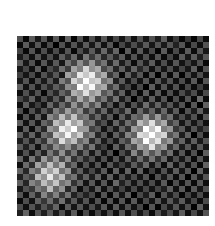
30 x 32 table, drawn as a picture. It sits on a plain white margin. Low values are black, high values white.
Odd rows or columns: none. Average level on the scale: 30%. Bumps: four.
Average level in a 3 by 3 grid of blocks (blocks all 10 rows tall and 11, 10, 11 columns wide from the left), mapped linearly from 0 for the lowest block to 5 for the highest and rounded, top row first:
2 4 0
5 3 4
4 0 0
